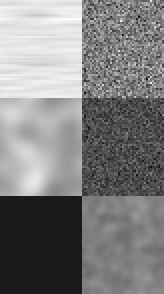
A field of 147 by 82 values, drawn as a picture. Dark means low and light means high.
The table splits into 3 rows of 2 panels. Panel 1,1: very high, streaked across, faint in contrast. Panel 1,2: middling, fine-grained, strong in contrast. Panel 2,1: high, smooth. Panel 2,2: low, fine-grained. Panel 3,1: very low, flat. Panel 3,2: middling, blotchy, faint in contrast.
